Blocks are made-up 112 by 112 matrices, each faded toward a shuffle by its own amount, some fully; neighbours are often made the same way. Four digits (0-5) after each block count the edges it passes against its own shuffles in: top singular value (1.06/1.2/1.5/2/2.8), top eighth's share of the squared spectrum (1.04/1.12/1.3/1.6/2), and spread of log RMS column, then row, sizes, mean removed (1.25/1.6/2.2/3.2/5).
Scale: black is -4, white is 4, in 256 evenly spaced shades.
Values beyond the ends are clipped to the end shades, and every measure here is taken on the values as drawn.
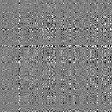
5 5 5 4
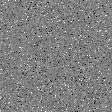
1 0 0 0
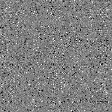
3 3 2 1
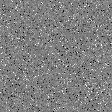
1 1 0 0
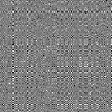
5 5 4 4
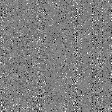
2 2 3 2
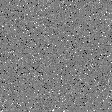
0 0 0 0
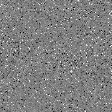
1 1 1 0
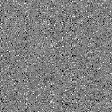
4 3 2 2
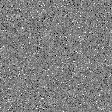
2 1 0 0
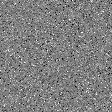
0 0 0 0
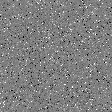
0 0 0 0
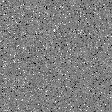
3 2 0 1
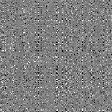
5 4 3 2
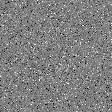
1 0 0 0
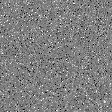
3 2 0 0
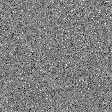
0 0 0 0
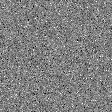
0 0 0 0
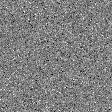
0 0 0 0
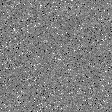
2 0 0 0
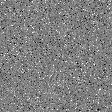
0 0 0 0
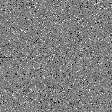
3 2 0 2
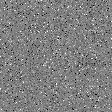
2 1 0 0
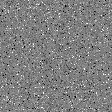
2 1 0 0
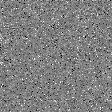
3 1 0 0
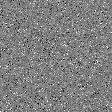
1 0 0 0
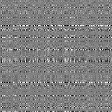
5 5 3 4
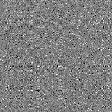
4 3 2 2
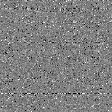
4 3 1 2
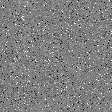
2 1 0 0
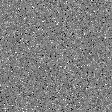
2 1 0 0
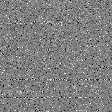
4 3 0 2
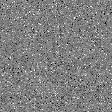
3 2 0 1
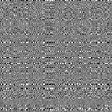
5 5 3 4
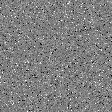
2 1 0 0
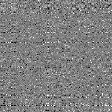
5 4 2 3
